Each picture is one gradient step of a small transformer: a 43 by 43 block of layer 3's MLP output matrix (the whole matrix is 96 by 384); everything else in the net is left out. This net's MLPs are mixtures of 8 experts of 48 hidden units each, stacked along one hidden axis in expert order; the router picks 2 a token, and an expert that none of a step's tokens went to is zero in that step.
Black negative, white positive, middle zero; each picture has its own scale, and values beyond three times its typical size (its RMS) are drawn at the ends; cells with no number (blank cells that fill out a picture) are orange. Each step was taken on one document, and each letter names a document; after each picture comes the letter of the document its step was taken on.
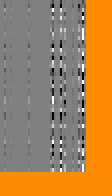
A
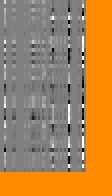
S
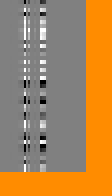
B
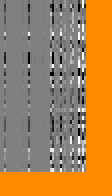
A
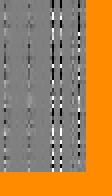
A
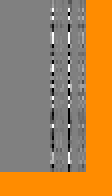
S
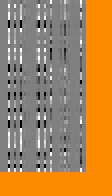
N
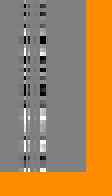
B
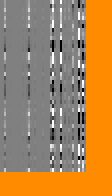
A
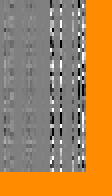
A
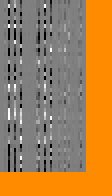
N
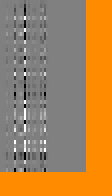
B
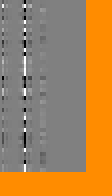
B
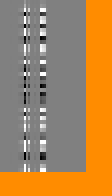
B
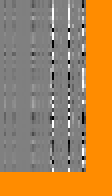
S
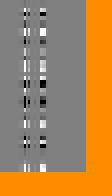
B
